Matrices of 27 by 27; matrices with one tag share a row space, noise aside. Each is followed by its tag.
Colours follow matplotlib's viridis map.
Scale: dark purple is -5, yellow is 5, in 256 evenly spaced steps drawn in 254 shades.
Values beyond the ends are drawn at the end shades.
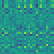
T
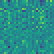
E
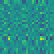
E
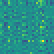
E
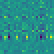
E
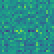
T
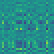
T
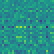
T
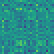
T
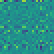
E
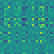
E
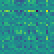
T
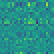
T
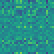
T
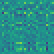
T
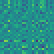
E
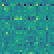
T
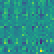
E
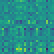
T
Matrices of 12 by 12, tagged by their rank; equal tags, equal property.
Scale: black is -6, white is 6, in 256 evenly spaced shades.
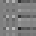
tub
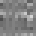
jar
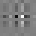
tub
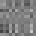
jar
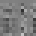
jar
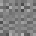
jar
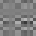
tub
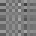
tub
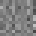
jar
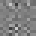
jar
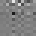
jar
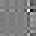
tub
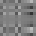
tub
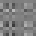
tub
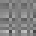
tub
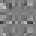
jar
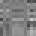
jar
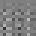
jar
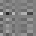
tub
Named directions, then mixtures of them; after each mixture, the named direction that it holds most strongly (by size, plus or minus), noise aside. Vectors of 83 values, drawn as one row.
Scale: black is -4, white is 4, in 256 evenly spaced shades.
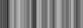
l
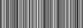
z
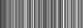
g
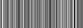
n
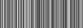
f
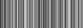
g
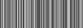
f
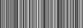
z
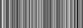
z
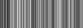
l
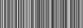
f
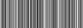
z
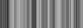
l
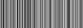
f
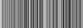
g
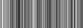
n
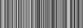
f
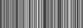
z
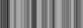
l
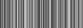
f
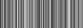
f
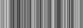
l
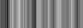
l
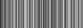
g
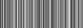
f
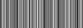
z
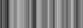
l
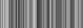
l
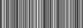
z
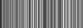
g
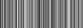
f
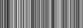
f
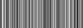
z
